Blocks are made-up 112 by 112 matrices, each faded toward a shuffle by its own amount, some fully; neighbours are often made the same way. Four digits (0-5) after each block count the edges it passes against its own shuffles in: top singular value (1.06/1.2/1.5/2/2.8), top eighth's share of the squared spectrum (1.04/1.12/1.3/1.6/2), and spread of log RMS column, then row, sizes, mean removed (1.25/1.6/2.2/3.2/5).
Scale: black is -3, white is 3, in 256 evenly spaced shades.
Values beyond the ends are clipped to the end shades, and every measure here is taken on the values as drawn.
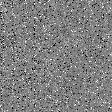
1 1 1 0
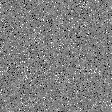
0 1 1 0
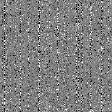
2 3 4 0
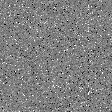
1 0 0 0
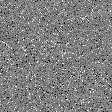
0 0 0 0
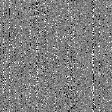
2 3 4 0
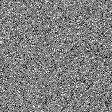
3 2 0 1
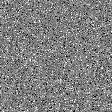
3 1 0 0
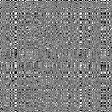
5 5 4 4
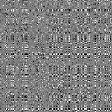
5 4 4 4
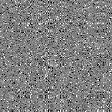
4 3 2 2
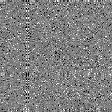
4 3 2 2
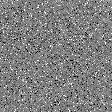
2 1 0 0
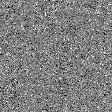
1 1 1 0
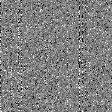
2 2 3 0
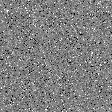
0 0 0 0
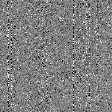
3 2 3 0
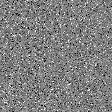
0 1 1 0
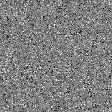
3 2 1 1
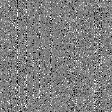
2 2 3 0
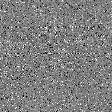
3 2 0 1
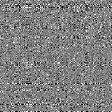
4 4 3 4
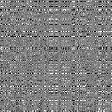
5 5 3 4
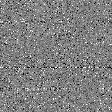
3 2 1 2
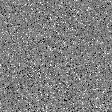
2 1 0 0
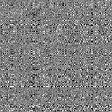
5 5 3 4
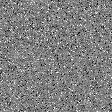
0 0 0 0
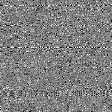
4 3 1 3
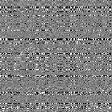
5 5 3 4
